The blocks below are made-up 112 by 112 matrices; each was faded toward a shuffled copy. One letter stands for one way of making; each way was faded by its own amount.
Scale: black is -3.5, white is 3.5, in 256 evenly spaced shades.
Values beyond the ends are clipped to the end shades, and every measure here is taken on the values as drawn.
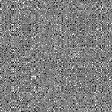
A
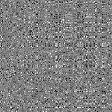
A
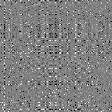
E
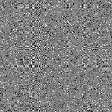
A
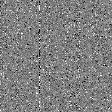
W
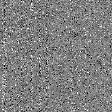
W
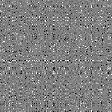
E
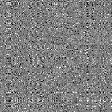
A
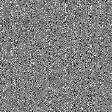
W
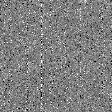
W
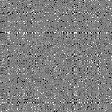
E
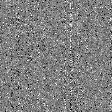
W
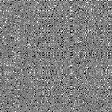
A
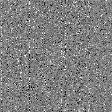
W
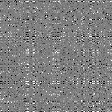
E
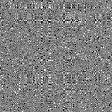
A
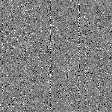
W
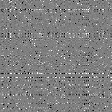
E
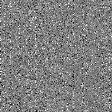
W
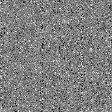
W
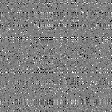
E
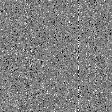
W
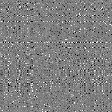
E
